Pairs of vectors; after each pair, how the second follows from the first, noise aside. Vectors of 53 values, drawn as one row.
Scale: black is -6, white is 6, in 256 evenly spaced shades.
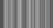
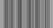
negated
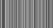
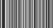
scaled up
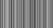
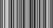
scaled up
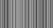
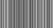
negated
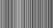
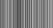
negated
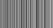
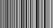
scaled up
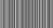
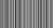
negated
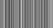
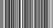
scaled up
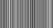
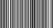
scaled up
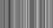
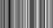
scaled up
